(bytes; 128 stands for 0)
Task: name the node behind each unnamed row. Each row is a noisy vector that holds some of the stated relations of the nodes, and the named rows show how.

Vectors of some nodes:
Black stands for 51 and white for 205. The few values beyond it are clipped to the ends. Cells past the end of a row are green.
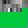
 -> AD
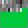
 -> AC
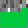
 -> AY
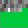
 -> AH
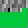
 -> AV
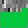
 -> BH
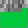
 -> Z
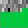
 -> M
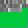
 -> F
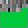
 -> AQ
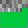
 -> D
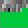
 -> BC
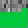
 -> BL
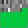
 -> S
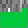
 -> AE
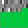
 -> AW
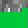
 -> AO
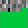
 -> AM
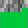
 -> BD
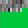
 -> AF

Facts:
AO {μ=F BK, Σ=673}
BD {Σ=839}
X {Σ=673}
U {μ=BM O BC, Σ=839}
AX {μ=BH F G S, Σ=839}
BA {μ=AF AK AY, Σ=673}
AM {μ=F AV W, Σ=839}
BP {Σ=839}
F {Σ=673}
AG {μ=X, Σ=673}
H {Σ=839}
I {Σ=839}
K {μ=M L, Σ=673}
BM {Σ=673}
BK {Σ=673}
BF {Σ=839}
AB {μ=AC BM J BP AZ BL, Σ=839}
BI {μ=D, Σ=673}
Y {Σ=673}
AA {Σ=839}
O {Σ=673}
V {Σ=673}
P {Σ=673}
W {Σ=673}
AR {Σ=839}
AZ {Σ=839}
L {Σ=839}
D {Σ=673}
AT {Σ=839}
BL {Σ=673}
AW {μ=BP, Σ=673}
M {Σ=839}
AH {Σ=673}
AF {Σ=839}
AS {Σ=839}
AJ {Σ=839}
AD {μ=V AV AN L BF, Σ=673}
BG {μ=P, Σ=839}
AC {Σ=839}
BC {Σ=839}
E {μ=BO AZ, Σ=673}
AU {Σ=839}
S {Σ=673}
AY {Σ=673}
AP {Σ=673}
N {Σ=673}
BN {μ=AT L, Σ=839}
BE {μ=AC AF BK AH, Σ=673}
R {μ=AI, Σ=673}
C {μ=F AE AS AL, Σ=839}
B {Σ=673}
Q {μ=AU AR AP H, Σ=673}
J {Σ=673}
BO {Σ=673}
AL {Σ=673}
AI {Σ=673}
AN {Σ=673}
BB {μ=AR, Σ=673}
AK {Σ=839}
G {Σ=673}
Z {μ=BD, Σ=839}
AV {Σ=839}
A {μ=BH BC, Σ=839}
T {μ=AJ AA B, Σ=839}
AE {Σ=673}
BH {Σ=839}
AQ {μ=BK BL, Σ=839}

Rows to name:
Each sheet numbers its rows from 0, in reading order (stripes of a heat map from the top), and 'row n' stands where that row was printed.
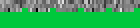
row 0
AZ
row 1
L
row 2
BG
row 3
AB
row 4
J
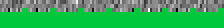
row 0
AK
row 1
AT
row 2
K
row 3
I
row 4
AP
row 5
E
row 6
BF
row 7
BM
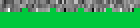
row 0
BA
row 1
BK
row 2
BN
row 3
AS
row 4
BI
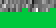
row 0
A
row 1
BE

